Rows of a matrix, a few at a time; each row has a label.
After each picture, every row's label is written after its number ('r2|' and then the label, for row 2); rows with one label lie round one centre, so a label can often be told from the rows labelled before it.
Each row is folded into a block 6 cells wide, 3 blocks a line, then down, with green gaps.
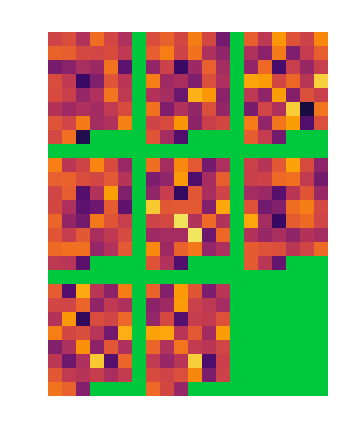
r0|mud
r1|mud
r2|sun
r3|mud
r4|sun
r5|mud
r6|sun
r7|sun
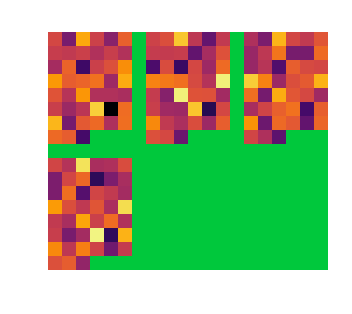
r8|sun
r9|sun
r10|sun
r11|sun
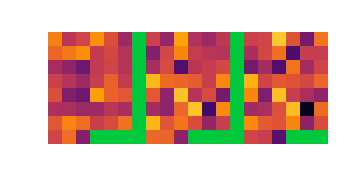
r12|mud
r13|sun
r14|sun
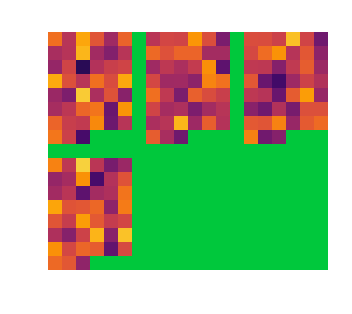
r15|sun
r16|mud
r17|mud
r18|sun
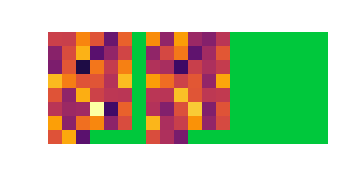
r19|sun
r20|sun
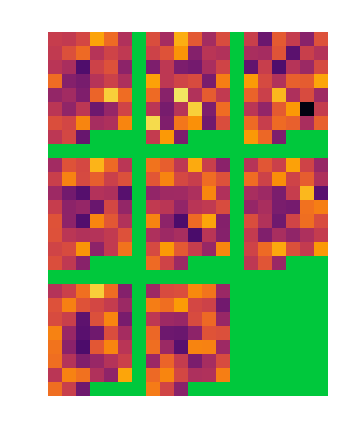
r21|mud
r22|sun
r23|sun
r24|mud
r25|mud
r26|mud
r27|mud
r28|mud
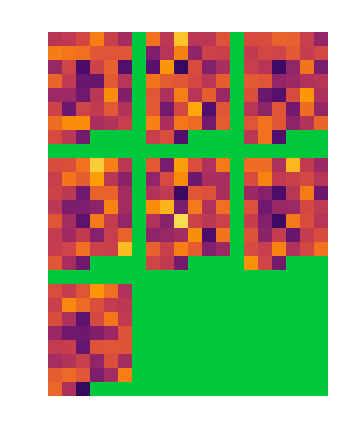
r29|mud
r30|sun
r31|mud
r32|mud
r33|sun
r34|mud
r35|mud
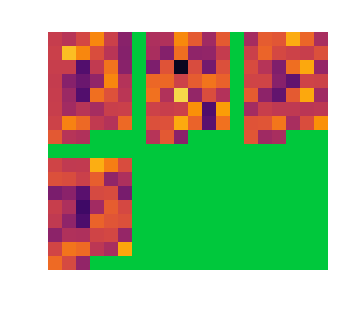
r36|mud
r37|sun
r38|mud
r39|mud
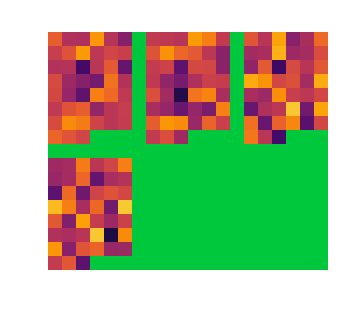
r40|mud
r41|mud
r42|sun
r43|sun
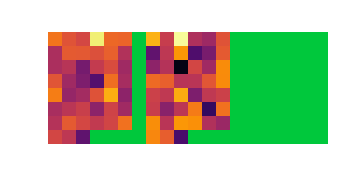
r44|mud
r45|sun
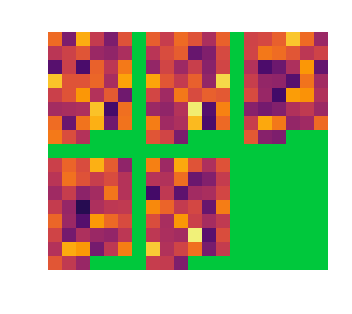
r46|sun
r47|sun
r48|mud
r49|mud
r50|sun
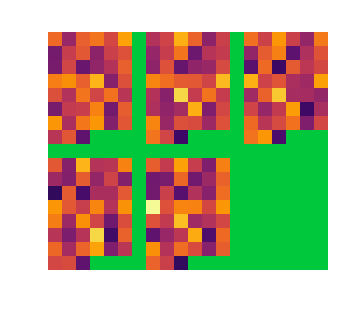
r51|sun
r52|sun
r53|sun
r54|sun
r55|sun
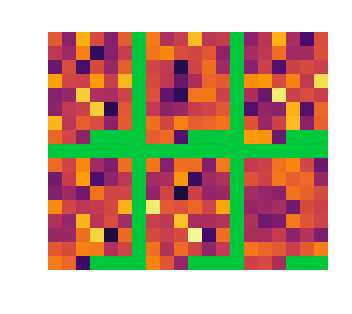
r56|sun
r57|mud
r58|sun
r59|sun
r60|sun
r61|mud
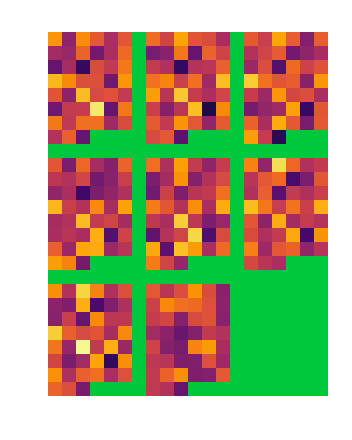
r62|sun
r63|sun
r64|sun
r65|sun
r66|sun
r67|sun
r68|sun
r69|mud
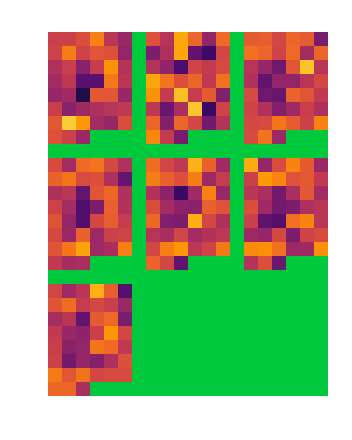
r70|mud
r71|sun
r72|mud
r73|mud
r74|mud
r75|mud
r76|mud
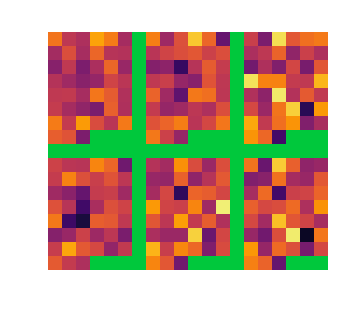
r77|mud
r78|mud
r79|sun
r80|mud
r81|sun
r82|sun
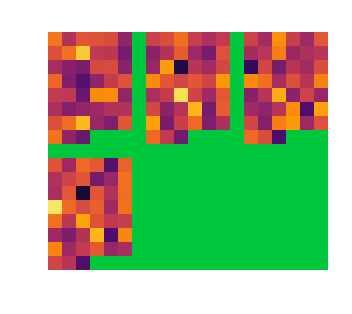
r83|mud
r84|sun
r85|sun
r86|sun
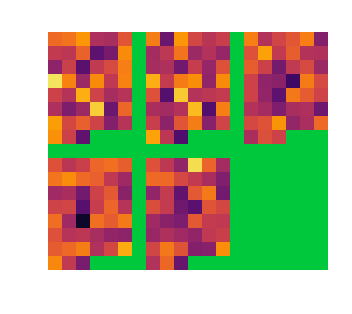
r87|sun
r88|sun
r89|mud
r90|mud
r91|mud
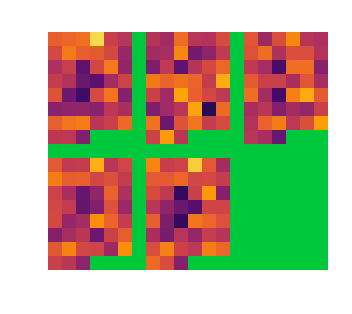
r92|mud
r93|sun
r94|mud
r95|mud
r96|mud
